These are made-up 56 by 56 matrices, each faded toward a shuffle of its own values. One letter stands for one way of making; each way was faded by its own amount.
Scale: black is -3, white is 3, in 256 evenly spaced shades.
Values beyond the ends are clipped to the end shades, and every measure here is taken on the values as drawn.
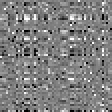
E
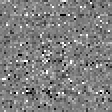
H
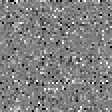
H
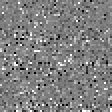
H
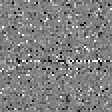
H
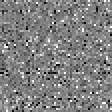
H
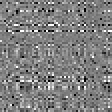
E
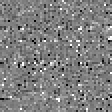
H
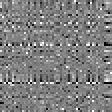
E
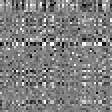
E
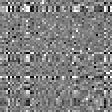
E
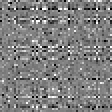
E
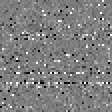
H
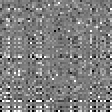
E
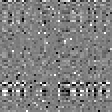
E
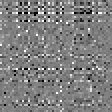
E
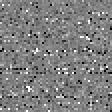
H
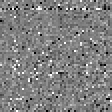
H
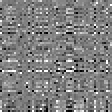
E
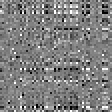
E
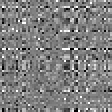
E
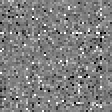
H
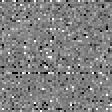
H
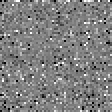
H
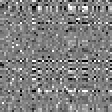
E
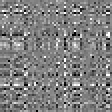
E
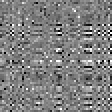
E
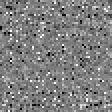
H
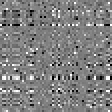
E
